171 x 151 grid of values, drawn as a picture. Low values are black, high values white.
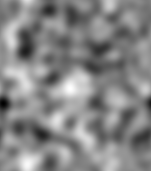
There are no lone odd cells. The texture varies smoothly and slowly. The values follow a bell shape. On average the colour sits 50% of the way up the scale.
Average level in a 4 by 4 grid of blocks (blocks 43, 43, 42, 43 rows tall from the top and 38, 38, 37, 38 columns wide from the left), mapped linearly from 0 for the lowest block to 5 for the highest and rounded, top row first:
3 0 2 1
4 2 0 2
2 5 3 2
4 2 4 1
